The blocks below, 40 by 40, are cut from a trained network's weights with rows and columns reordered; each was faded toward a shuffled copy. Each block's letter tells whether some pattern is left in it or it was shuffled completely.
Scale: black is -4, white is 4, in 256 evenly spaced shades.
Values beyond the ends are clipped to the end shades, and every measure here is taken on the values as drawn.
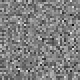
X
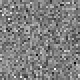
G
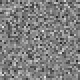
G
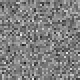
X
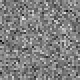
G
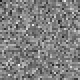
G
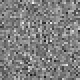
X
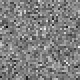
G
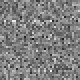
X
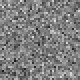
G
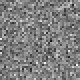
G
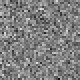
G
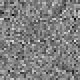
X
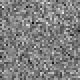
G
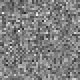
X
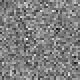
X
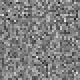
X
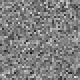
G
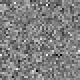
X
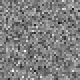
G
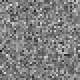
G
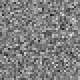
G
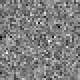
X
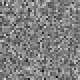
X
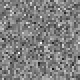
G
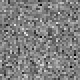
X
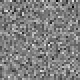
X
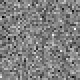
G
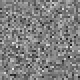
G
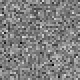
G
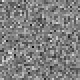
G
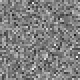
G
